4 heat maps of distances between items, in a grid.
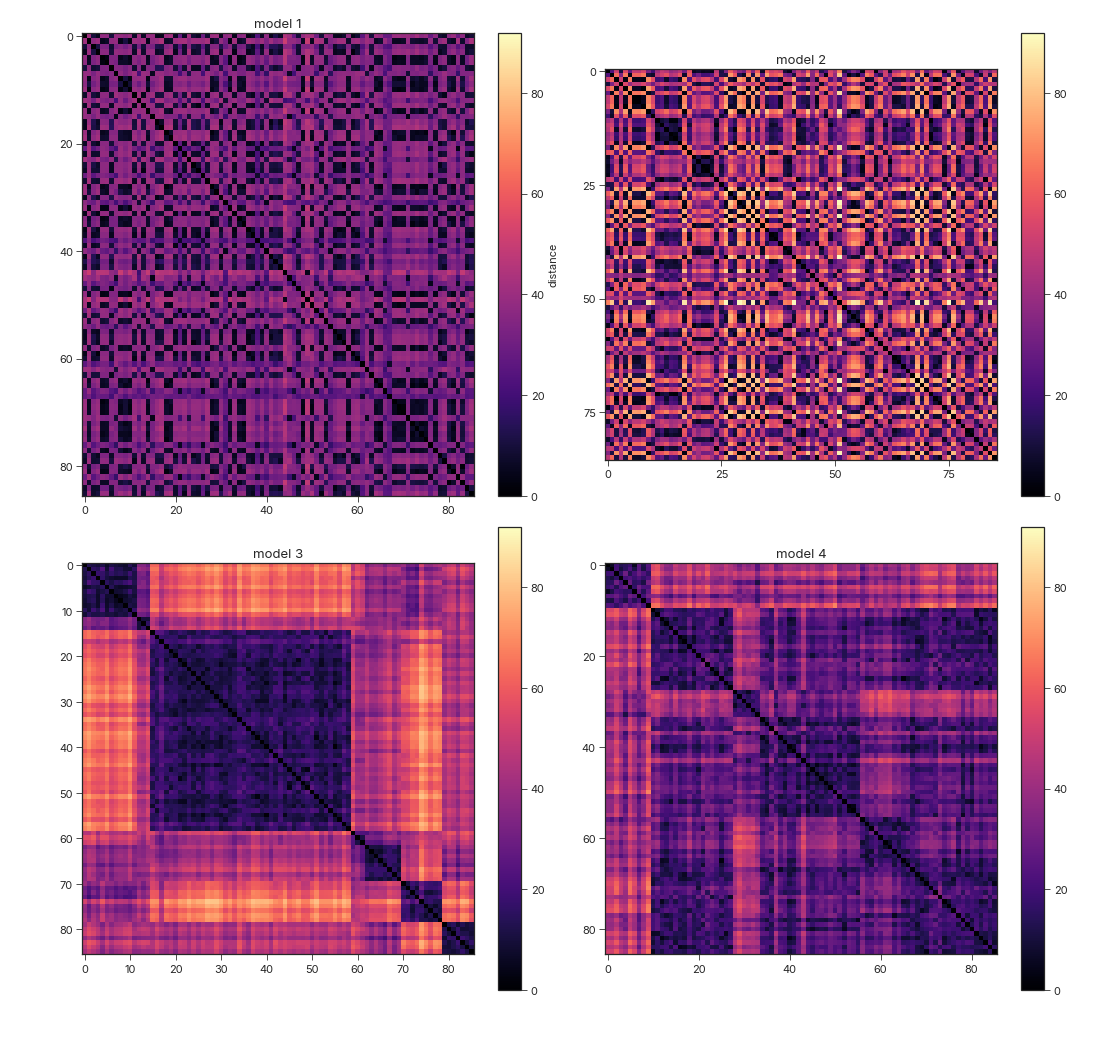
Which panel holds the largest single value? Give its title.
model 2
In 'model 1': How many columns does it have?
86
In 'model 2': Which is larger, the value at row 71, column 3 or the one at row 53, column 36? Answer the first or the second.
the second
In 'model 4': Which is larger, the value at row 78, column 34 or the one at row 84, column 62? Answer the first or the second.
the second
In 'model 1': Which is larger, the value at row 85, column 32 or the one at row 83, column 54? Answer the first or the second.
the first
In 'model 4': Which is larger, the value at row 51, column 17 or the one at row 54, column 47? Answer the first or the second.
the first
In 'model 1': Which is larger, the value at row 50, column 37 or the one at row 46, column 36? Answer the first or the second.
the first
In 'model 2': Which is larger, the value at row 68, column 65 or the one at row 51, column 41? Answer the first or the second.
the second
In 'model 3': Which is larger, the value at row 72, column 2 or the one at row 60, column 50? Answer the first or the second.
the second
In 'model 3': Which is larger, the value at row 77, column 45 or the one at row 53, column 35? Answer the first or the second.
the first
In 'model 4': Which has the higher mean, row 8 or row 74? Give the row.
8
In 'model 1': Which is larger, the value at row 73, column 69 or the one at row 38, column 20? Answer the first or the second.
the second
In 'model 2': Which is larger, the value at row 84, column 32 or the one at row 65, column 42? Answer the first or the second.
the second
